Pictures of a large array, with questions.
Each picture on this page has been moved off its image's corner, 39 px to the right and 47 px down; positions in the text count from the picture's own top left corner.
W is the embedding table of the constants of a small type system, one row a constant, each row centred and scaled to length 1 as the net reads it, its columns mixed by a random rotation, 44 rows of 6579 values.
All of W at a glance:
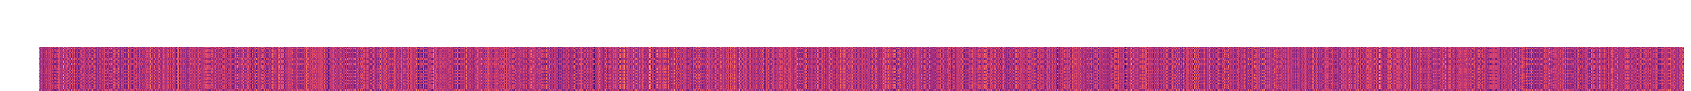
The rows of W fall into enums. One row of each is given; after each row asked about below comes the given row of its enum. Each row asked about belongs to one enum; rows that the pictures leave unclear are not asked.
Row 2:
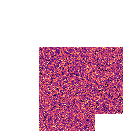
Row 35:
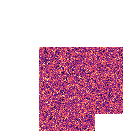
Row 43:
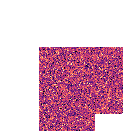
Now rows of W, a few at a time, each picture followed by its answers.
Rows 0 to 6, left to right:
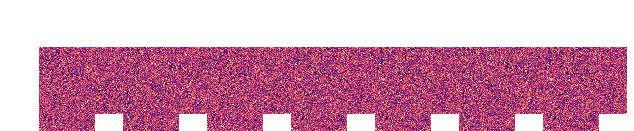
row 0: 2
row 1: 43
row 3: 35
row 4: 35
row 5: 43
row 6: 35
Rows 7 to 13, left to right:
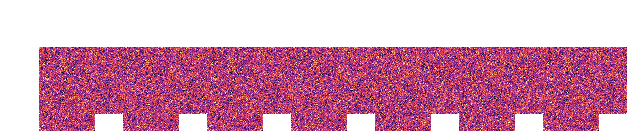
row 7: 35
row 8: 2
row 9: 35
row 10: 2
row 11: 43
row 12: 43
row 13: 35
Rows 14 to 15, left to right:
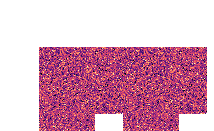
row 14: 2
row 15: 2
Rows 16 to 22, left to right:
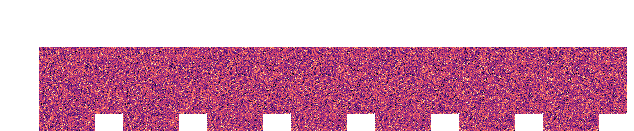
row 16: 43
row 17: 43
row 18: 2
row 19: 2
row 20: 2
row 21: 35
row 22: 35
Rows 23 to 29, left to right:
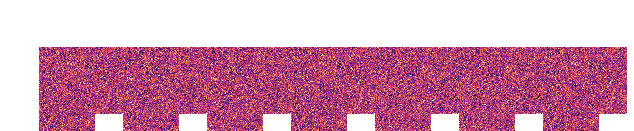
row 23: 43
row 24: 35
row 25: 35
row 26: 43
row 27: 2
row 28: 2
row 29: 43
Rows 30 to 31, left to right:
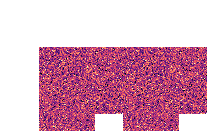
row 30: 2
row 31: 2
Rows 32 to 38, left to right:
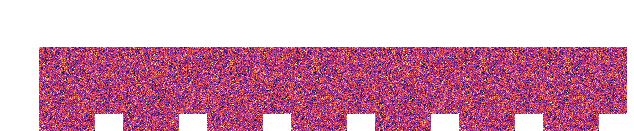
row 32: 35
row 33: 43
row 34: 2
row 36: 43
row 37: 35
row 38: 35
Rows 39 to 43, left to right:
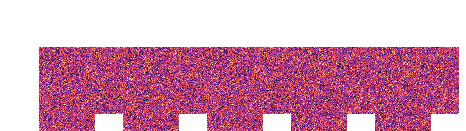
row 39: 2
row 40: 35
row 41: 2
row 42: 43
